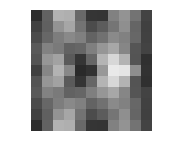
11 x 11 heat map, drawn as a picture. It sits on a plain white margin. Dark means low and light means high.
Slope: none. Stripes: upright, repeating 2 times. Ninth with the highest average: middle right. Mirror symmetry: top to bottom.
